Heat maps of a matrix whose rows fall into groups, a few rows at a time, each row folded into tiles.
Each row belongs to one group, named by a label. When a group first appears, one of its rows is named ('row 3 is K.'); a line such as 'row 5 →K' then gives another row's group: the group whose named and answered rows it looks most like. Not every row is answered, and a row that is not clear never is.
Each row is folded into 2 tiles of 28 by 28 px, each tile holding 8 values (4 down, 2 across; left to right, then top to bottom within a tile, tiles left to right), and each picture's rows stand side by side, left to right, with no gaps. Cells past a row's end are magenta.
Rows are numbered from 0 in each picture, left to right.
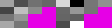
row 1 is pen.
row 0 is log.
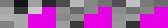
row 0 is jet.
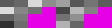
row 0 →jet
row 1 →log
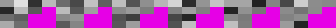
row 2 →pen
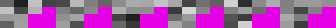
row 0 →jet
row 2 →pen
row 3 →log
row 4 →pen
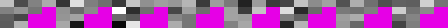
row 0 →pen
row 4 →jet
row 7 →jet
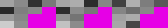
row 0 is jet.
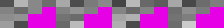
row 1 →pen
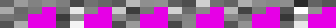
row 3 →jet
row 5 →log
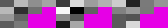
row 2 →pen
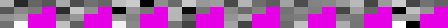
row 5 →pen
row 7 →log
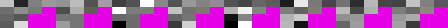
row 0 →pen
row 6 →jet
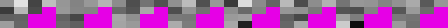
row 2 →jet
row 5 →pen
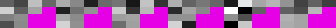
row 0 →jet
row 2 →jet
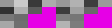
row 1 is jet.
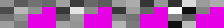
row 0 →log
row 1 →log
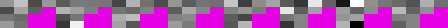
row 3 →log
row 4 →pen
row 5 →jet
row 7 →jet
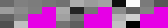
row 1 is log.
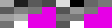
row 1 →pen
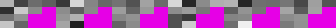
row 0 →log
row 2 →jet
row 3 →pen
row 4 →pen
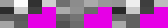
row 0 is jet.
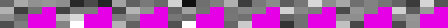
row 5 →jet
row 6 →log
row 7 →jet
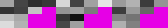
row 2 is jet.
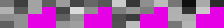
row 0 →jet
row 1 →log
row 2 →pen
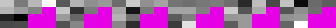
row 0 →pen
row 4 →jet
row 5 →pen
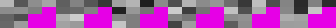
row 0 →pen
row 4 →jet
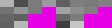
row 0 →pen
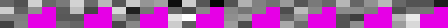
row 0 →jet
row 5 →log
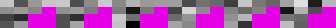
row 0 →pen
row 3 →log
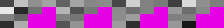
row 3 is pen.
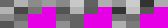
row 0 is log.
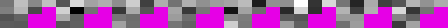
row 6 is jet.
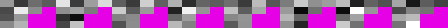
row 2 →jet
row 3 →log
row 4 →jet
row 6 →log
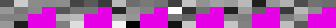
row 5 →log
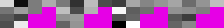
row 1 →jet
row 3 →pen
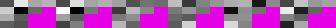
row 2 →log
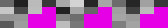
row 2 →jet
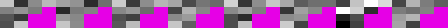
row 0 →pen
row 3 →log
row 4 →pen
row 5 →log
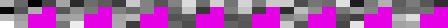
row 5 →log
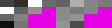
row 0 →jet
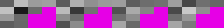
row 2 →log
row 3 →log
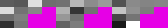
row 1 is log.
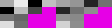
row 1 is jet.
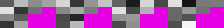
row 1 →pen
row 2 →jet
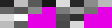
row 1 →pen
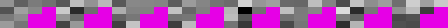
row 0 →log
